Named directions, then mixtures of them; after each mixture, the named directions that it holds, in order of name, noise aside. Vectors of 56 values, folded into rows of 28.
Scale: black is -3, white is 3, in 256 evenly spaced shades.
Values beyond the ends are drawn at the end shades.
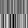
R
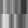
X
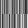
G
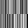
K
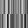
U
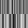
G, R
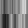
X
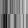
U, X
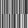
G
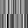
K, U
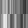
U, X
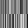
K, R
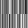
G, K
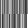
G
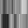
X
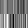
R, X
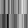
U, X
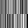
K
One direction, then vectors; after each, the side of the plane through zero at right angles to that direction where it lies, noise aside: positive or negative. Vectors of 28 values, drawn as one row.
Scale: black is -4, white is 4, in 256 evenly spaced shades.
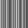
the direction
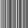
positive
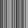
negative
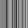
negative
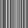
positive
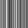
positive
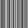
positive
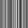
positive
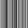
negative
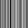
positive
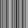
negative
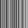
negative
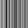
negative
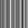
negative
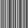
positive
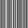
positive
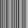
negative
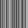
negative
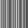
positive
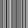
negative
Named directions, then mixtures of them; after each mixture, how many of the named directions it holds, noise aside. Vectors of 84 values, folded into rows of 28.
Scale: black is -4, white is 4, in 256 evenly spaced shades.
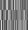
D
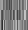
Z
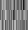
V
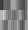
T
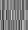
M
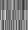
three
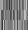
one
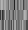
three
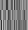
one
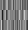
two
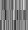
one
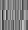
two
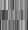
three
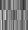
three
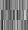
one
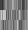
two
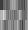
one
